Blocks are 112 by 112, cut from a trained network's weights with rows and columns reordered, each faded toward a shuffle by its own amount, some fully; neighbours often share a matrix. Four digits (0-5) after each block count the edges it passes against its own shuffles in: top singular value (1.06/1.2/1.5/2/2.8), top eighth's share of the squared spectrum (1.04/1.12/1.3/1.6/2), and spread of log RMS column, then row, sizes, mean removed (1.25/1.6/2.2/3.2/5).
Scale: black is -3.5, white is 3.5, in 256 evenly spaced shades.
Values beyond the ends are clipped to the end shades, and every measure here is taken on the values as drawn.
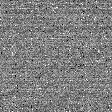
3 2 0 1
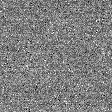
1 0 0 0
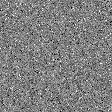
0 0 0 0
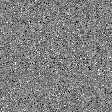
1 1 0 1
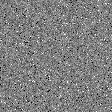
0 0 0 0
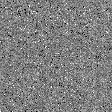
1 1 0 1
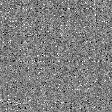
2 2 0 2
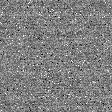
2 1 0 0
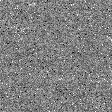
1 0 0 0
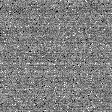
3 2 1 0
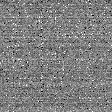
3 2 1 0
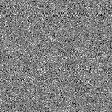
4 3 0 2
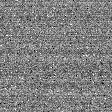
3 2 0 0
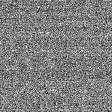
2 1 0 0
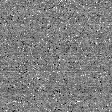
2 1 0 0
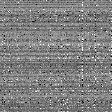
4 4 3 2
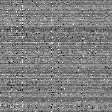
4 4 3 2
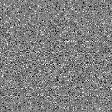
4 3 0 3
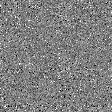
2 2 1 1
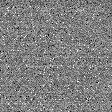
2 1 0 0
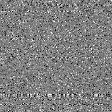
4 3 0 3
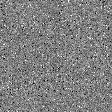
1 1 0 1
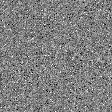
1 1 0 1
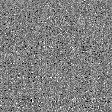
2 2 0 2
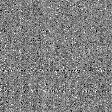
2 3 1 2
